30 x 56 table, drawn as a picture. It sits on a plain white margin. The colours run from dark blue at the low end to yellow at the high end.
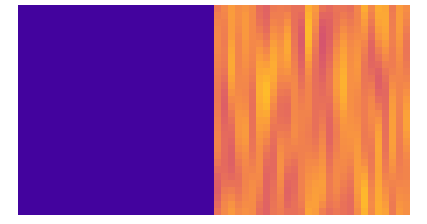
It is made of 1 by 2 panels. Panel 1,1: very low, flat. Panel 1,2: high, streaked downward.
